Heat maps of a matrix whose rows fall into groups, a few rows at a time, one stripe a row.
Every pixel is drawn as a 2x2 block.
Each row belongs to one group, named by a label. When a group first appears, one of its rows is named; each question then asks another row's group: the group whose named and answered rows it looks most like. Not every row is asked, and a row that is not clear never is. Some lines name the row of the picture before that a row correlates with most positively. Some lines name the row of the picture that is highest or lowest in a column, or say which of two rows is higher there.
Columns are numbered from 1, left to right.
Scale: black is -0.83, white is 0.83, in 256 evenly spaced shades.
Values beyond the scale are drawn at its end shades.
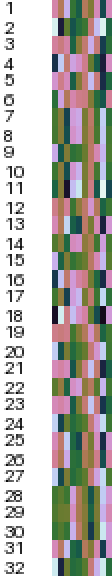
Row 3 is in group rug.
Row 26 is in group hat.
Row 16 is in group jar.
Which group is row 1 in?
hat
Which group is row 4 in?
jar
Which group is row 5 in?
rug
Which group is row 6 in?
jar
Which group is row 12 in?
rug
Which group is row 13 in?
hat
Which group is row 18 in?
jar
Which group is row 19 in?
rug
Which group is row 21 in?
rug
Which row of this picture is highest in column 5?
11
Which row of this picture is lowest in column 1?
18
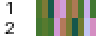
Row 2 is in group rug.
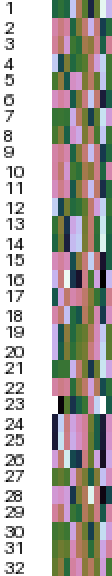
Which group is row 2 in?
rug
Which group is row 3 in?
hat
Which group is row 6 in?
rug
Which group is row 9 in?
rug
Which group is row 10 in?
hat
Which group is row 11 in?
rug
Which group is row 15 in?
rug
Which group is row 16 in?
hat
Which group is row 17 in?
jar
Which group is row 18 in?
hat
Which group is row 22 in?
rug
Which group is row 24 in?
jar
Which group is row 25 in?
jar
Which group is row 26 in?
hat
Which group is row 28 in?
rug
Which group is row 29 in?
hat
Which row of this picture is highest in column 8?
23
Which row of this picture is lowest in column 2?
23
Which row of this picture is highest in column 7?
28
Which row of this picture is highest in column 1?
23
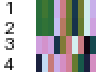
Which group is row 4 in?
jar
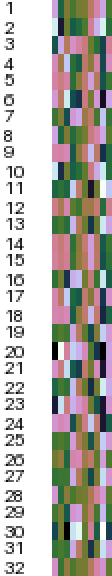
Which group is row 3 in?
jar
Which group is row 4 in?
hat
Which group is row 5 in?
rug
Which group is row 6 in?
hat
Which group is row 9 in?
rug
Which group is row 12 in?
hat
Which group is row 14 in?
rug
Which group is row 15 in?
rug
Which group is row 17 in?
hat
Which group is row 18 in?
rug
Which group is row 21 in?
hat
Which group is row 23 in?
jar
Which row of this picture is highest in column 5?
30
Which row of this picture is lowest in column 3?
30
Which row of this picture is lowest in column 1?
20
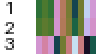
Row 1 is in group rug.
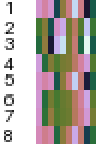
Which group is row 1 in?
rug
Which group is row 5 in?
rug
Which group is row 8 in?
rug
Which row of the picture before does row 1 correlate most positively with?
3
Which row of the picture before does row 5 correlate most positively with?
3
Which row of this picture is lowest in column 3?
3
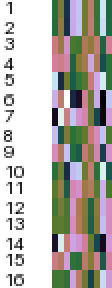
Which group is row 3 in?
hat
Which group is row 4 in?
rug
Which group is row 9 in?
hat
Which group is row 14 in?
jar
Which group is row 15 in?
hat
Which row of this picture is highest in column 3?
6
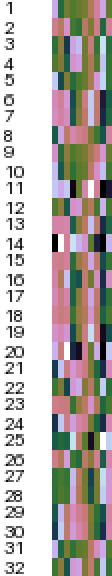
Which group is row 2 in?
hat
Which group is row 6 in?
rug
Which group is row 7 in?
rug
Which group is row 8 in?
jar
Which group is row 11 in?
rug
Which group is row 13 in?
rug
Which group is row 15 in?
rug
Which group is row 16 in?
hat
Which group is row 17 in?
rug
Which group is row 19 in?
rug
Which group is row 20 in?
hat
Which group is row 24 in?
jar
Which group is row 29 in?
jar
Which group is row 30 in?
jar
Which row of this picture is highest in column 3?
20
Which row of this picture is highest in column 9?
25
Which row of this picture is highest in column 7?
11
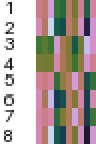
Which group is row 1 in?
hat
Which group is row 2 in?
hat
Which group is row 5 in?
rug
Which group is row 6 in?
hat
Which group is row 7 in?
rug
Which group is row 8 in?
hat
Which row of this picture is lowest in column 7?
3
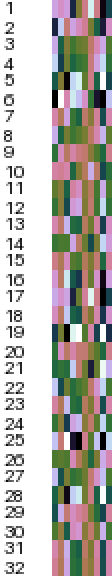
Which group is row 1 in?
rug
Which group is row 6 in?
jar
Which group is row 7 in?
hat
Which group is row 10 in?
rug
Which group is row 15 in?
hat
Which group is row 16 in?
hat
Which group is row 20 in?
jar
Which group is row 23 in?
hat
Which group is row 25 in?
hat
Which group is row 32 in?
hat
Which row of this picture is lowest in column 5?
25
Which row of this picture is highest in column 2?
6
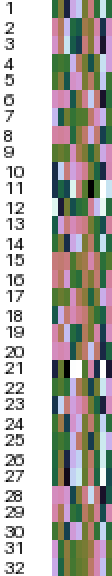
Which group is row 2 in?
hat
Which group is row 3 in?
hat
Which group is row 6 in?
rug
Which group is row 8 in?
rug
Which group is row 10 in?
jar
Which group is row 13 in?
jar
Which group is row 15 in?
rug
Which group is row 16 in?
hat
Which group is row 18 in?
jar
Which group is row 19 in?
hat
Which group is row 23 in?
jar
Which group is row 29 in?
hat
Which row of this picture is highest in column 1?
12
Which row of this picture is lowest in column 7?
11
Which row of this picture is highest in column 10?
11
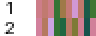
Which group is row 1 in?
rug
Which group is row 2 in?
hat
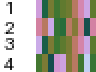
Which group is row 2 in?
hat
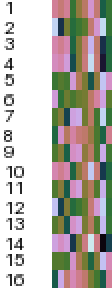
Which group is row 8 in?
jar
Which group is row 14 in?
rug
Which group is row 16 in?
jar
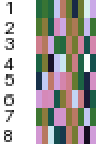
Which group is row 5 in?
jar
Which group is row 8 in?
hat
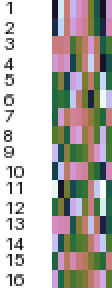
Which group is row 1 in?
jar
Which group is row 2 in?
jar
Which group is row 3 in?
rug
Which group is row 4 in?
rug
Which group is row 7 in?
jar
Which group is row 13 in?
rug
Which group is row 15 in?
jar
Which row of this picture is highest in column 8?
11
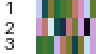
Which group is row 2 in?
hat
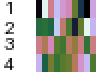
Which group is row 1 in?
jar
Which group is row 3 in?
hat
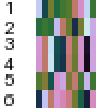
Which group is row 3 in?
hat
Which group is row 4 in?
hat
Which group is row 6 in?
jar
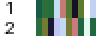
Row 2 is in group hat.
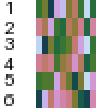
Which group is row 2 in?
hat
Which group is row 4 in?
rug
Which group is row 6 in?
jar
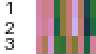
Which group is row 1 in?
rug
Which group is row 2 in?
rug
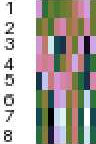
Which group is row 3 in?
hat
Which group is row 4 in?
rug
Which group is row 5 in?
jar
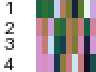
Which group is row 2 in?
hat
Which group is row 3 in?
hat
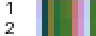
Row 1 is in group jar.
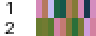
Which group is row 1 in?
hat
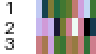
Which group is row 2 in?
rug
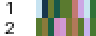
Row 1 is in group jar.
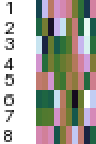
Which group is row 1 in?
jar
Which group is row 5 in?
hat
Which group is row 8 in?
rug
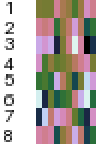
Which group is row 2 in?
rug
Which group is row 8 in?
rug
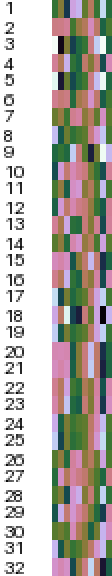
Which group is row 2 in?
rug
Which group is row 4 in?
hat
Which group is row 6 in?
rug
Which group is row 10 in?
jar
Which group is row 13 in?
hat
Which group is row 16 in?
hat
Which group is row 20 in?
rug
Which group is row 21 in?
rug
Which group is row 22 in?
hat
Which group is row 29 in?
jar
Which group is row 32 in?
rug
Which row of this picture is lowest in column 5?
18
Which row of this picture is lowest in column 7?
9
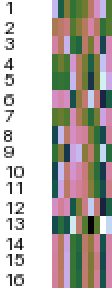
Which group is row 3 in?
hat
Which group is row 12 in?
rug
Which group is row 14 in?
hat
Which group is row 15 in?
hat
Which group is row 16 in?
hat
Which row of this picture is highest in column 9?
13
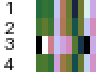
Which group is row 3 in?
jar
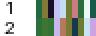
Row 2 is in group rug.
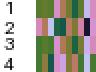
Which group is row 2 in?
hat
